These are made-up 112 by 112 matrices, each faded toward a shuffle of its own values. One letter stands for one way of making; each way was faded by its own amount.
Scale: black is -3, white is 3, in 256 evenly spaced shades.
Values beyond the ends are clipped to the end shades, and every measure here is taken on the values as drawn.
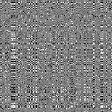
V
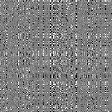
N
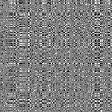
V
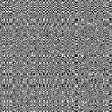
V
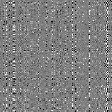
N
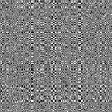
V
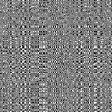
V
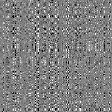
N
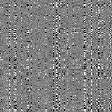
N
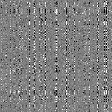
N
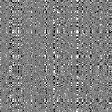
N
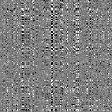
N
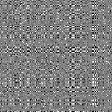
V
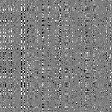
N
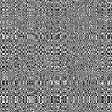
V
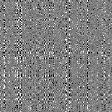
N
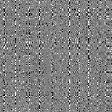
N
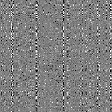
N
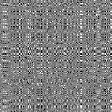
V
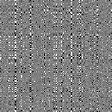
N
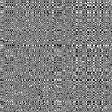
V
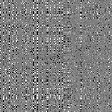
N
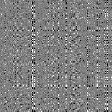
N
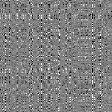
N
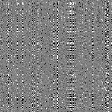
N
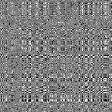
V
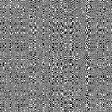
N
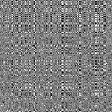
V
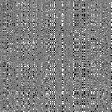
N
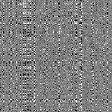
N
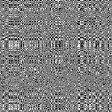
V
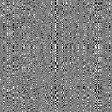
N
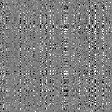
N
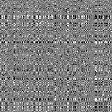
V
